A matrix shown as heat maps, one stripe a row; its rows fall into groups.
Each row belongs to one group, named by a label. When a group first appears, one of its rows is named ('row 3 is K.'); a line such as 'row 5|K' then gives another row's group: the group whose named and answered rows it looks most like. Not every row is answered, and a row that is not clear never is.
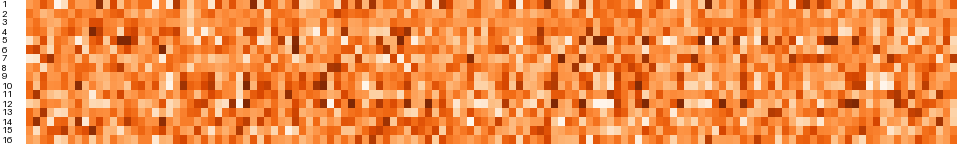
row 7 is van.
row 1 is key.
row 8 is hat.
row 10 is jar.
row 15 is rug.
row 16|key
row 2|hat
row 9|jar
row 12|jar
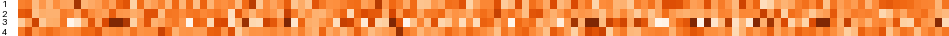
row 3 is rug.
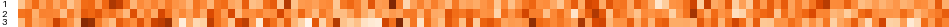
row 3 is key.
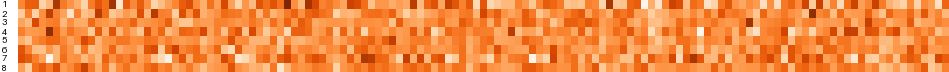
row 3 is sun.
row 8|rug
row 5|rug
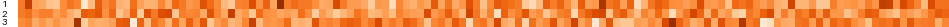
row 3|jar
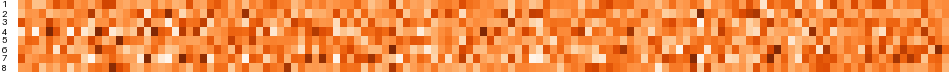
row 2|key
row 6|hat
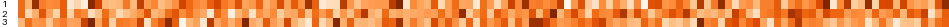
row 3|key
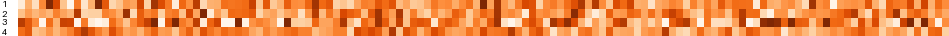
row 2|jar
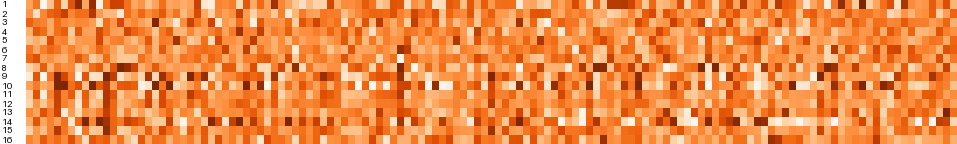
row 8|rug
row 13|hat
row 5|key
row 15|sun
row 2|rug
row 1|hat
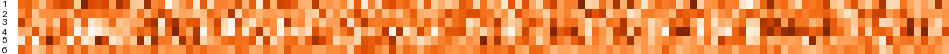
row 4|van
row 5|sun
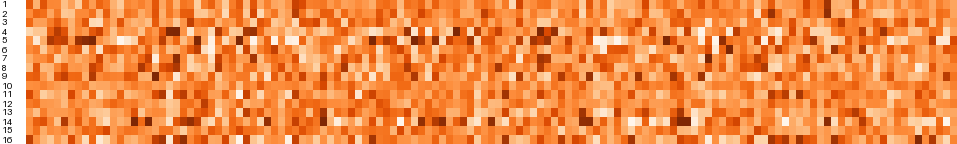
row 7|key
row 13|jar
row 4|key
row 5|rug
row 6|hat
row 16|van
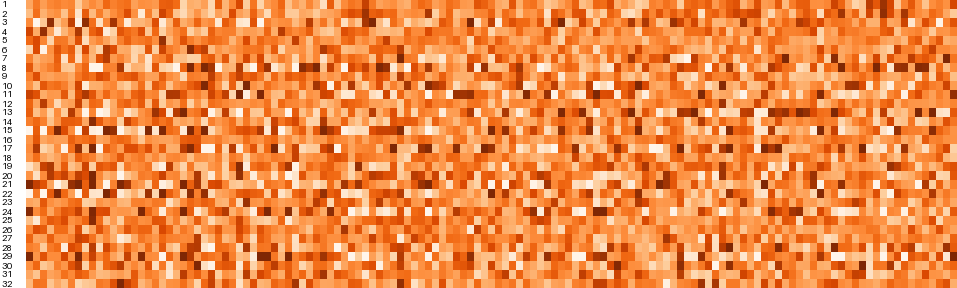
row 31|jar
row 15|sun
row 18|hat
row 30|hat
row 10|jar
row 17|hat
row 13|van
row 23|jar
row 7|hat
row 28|hat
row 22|sun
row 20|rug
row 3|van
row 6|sun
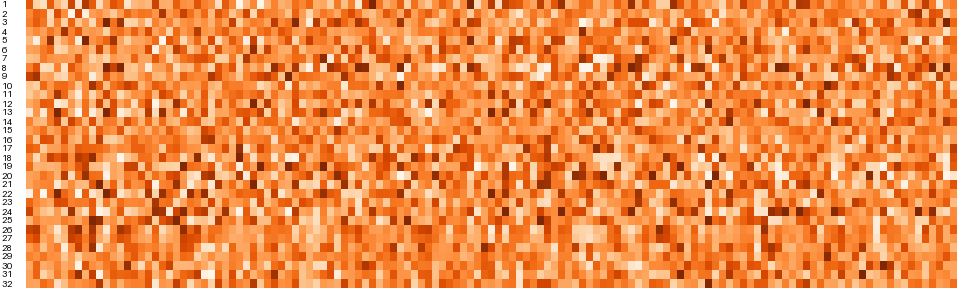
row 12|key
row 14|hat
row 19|jar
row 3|hat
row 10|rug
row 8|hat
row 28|hat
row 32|key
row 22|sun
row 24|van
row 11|sun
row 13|sun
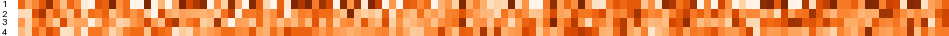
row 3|van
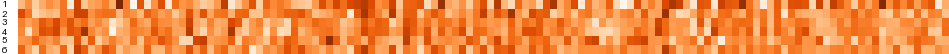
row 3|rug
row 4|rug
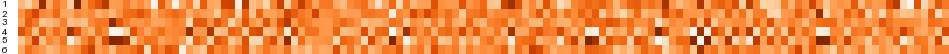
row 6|key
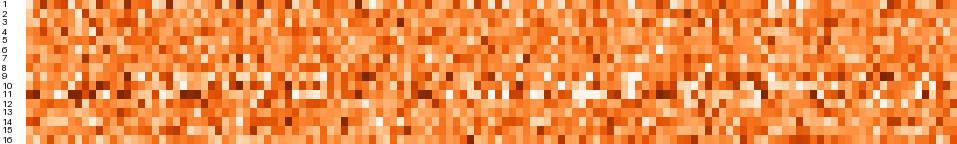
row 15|key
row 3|rug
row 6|sun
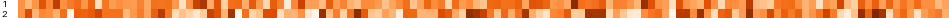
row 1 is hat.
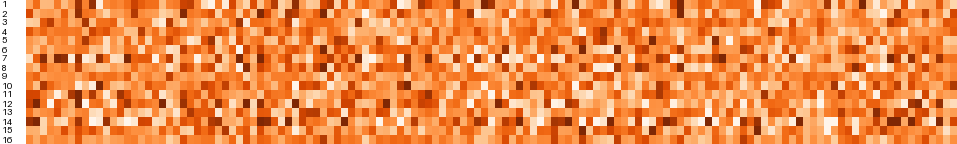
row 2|jar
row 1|hat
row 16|jar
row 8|jar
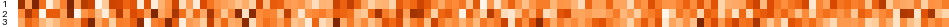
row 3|key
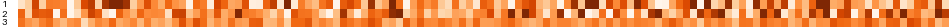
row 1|rug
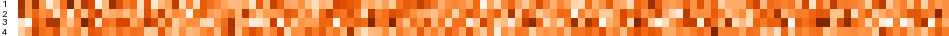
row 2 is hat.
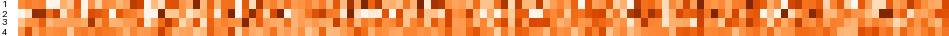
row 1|key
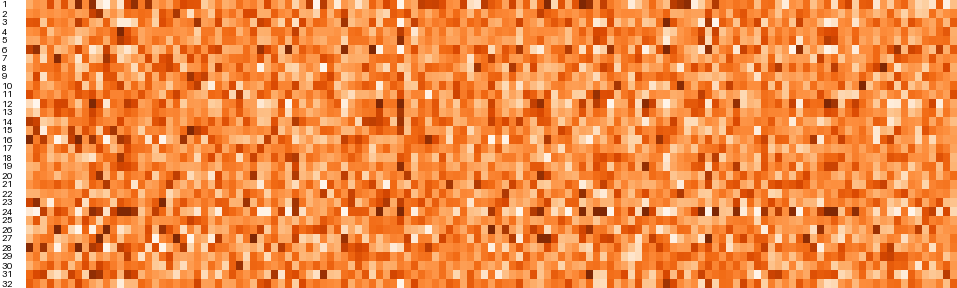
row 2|key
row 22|jar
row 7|sun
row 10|hat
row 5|rug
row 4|rug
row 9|sun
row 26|sun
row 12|rug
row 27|key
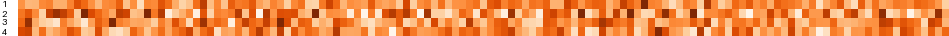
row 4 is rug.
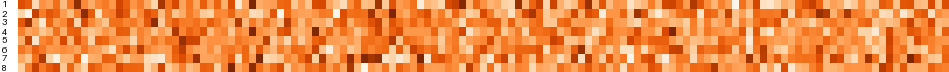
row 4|jar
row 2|rug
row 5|sun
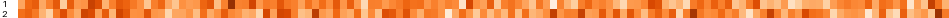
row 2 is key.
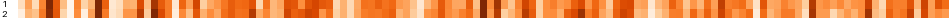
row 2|sun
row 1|sun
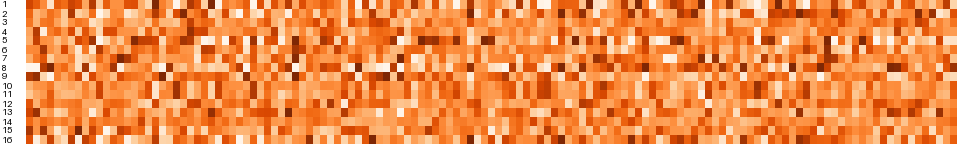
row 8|van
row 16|van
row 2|van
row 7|rug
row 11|key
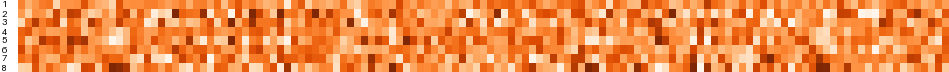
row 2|jar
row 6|jar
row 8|rug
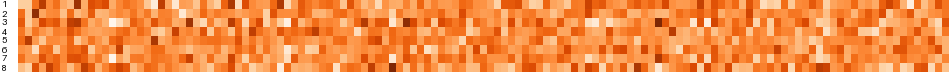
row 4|jar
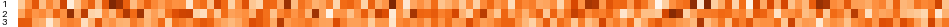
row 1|rug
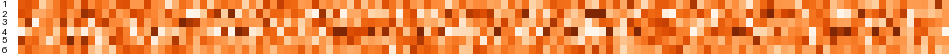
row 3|sun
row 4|jar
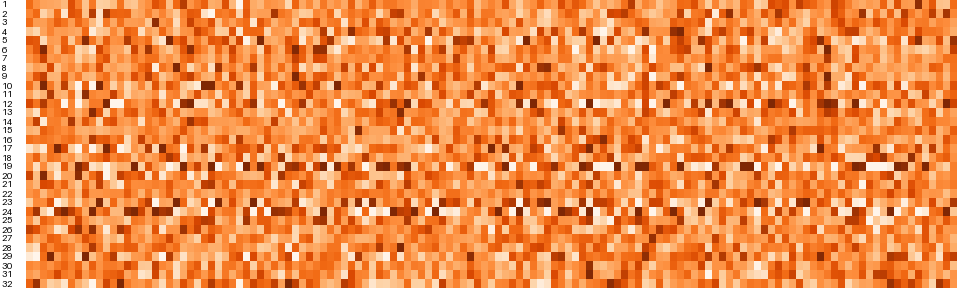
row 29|van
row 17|sun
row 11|van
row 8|key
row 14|sun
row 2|hat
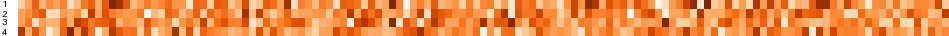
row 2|key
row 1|rug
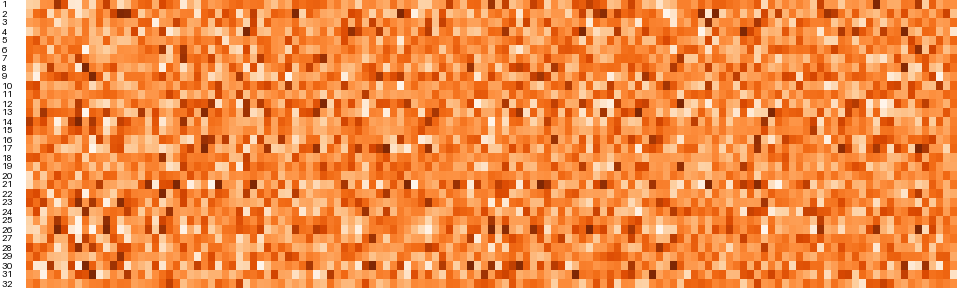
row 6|van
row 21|key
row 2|rug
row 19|jar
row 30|van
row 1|sun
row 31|hat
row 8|van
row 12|jar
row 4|jar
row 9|rug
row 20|sun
